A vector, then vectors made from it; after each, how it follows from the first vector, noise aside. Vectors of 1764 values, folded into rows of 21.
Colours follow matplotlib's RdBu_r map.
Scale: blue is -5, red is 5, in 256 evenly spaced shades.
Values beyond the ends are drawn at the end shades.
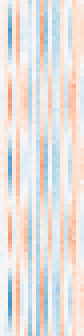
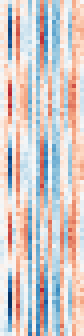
scaled up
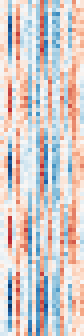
scaled up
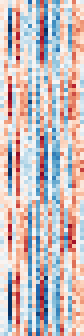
scaled up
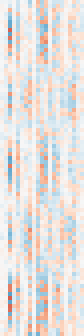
sign-scrambled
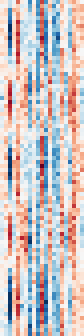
scaled up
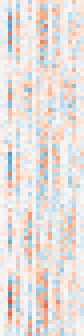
sign-scrambled
